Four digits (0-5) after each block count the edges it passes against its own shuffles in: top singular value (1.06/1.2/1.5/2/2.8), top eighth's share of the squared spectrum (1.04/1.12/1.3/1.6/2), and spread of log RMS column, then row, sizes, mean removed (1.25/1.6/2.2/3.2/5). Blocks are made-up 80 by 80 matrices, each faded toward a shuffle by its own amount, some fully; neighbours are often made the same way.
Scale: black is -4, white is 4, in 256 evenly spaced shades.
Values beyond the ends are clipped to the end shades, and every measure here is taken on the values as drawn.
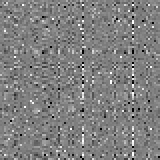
5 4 3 2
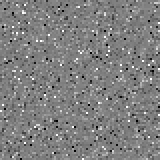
1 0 0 0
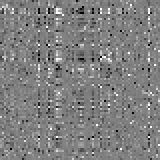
5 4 3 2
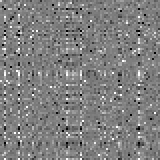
5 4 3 2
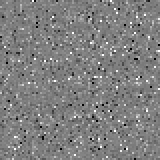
2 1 0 1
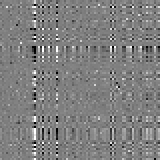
5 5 4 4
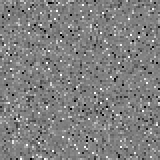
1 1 0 0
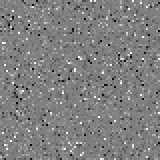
1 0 0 0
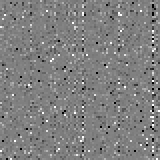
4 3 2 1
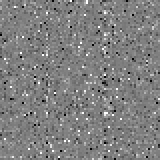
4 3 1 0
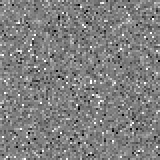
1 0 0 0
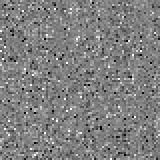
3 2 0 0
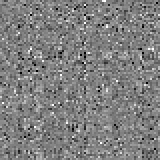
4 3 2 2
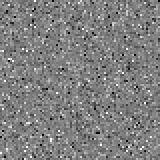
0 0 0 0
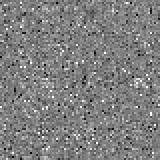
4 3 1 1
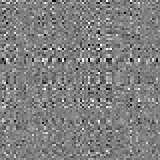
5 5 3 3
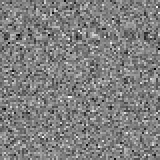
3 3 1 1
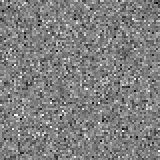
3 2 0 0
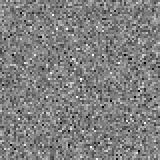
2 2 0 0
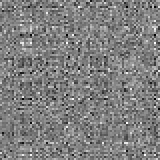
4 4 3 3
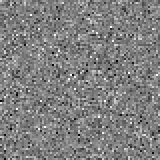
3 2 1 1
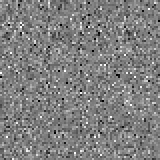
3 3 1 1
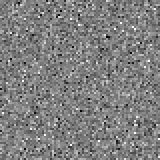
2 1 0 0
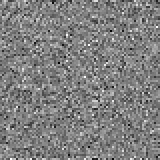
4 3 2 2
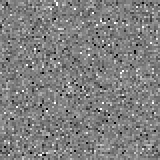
2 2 0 0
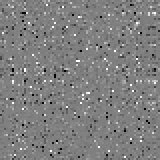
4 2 1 0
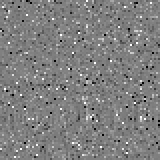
2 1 0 1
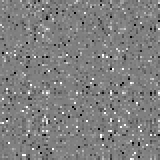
4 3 1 1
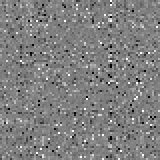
4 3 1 1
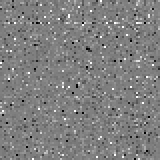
3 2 0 1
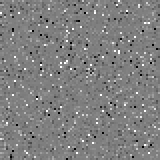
1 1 0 0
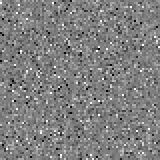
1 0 0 0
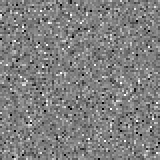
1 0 0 0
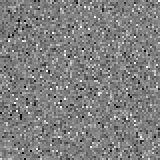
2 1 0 0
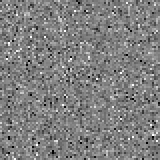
3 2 1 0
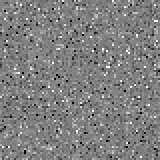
1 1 0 0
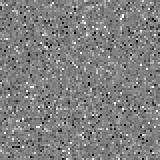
2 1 0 0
